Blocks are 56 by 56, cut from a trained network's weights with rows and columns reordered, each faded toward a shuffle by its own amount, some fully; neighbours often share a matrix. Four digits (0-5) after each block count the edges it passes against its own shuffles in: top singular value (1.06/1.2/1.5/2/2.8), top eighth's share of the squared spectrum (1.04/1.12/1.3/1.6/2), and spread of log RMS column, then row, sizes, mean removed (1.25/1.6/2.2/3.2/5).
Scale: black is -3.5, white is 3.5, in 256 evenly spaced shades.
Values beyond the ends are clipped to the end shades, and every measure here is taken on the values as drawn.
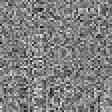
3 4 2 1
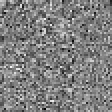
3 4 2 0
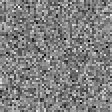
2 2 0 0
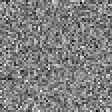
1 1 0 0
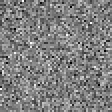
0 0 0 0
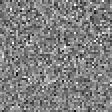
0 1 1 0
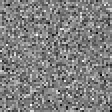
0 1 0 0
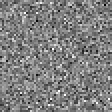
0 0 0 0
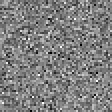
2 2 0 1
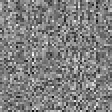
3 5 3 0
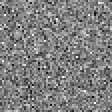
0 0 0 0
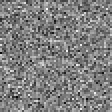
0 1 0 0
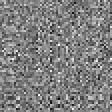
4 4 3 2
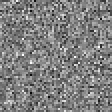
3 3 2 1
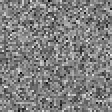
0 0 0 0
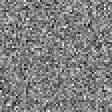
1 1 0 0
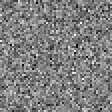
0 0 0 0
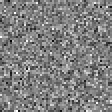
2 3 0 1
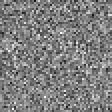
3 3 1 1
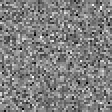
1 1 0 0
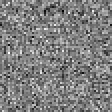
3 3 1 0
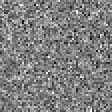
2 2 0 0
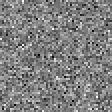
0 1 0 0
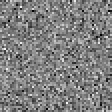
2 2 0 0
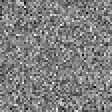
2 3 1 0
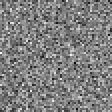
2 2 0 0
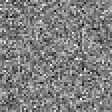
1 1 1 0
